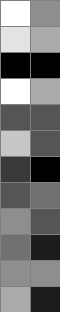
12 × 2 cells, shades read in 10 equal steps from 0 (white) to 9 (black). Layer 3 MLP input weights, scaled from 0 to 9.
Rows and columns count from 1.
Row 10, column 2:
8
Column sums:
47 71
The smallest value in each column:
0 3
